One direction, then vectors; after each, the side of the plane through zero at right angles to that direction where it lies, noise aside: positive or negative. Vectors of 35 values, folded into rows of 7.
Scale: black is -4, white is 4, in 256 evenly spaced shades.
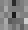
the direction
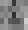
positive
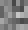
positive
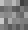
negative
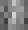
negative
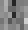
positive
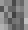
positive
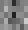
positive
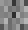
positive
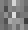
negative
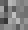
negative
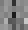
positive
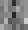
positive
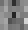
positive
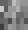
negative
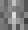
negative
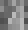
negative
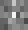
negative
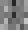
positive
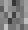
positive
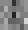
positive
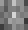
negative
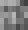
negative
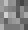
negative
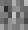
negative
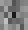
positive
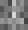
negative
